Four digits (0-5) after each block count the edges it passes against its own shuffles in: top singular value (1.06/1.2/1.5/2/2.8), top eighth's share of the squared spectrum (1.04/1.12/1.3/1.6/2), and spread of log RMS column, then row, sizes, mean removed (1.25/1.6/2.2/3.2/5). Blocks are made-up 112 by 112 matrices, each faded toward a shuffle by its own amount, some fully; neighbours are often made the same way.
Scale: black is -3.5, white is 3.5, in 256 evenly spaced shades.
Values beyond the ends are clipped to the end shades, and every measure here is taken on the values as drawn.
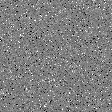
0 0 0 0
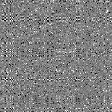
5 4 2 3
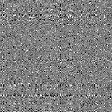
5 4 3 3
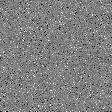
2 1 0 0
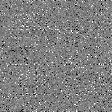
4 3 1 2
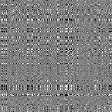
5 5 4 4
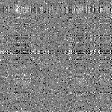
5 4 2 3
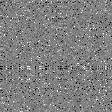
4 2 1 1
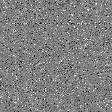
3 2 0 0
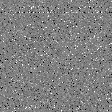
3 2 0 1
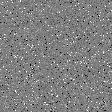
0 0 0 0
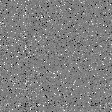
1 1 1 0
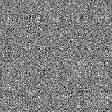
4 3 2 2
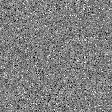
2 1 0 0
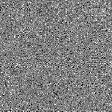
4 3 1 2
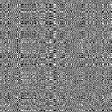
5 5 4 4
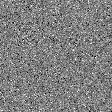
2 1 0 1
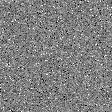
0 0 0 0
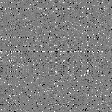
4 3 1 2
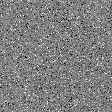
0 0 0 0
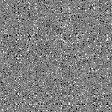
4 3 2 1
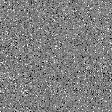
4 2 1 1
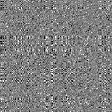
5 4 3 3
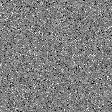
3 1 0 0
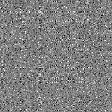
4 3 2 2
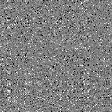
4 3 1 2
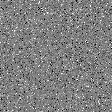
3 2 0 0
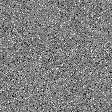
0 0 0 0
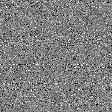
1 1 0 3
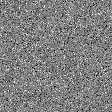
0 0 0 0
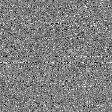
2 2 0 3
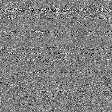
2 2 0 4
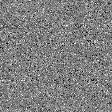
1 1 0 2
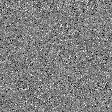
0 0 0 1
